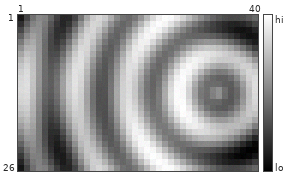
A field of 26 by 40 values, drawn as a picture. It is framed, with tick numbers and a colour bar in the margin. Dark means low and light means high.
Overall the values sit about 60% of the way up the scale. Rings spread out from the middle right. There are no lone odd cells. No overall slope runs across the table.
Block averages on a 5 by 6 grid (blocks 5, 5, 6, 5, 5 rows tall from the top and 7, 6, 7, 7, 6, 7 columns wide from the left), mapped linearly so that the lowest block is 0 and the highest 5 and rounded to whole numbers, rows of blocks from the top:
233520
343354
343443
233453
123520
